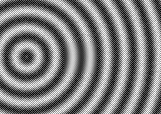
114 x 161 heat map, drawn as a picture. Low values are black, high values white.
Odd patch: calmer, in the centre. Rings: centred on the middle left. Slope: none. Seam: none. Calmest part: centre.
